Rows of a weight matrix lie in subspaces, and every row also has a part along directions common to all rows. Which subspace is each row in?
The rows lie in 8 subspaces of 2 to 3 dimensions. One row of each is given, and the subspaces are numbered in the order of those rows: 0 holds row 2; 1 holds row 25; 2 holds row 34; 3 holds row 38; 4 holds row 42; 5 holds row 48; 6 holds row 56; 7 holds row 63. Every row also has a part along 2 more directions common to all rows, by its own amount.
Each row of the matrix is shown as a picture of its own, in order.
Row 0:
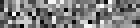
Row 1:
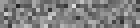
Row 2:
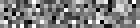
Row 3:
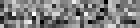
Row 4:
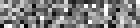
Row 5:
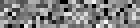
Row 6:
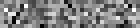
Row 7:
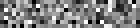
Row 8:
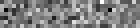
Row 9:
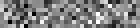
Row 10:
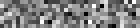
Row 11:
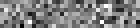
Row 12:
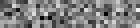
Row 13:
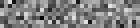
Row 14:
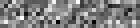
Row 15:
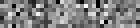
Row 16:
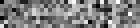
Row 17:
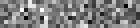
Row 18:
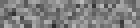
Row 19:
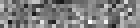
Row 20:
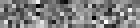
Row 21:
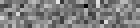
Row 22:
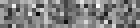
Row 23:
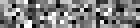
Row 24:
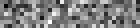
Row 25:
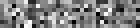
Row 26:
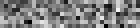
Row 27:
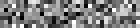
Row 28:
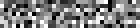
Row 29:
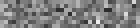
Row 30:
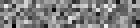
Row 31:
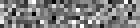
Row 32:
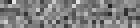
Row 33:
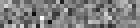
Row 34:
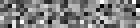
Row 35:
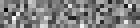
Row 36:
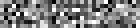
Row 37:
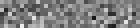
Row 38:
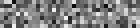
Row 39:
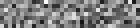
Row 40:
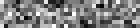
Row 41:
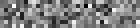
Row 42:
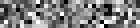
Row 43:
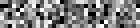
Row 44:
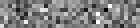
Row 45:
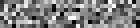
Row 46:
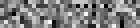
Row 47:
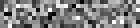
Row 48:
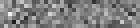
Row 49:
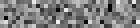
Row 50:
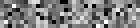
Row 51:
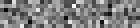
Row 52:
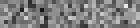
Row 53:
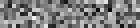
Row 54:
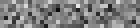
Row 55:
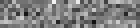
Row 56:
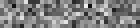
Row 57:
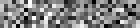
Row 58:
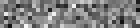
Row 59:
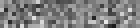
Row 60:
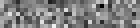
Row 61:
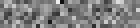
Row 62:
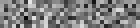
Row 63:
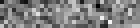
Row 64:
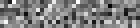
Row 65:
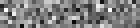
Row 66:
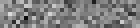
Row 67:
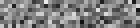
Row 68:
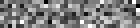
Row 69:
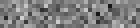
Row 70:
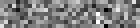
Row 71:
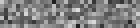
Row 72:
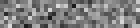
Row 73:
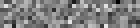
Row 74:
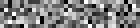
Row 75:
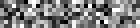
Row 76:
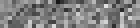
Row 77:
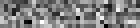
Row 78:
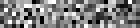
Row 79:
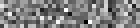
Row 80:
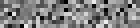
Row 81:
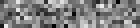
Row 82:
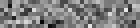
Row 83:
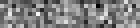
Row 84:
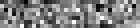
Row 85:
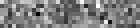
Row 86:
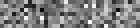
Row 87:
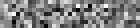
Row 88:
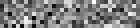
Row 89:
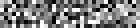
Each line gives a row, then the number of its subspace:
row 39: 2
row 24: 1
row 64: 3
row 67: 2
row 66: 5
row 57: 5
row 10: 2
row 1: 1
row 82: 6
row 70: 0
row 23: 1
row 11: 4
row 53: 6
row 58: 1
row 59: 4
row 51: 3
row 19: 4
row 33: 1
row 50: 4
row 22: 7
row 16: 7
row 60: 2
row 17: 5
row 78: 5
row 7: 0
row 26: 6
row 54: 0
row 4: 1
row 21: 7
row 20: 4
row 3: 6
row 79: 0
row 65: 7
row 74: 6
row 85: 7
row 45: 3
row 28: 6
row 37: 4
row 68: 2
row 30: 3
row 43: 7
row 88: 5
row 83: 7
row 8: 7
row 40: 2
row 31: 4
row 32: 3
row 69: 0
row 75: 6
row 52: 5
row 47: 1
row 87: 0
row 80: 4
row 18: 2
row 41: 6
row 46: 2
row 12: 1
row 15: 7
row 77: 6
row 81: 2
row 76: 4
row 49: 0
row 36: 3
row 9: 0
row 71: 3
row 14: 3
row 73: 3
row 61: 1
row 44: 0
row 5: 4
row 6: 5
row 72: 1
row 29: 0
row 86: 5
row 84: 7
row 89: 3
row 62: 5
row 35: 5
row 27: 6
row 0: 2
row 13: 3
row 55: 3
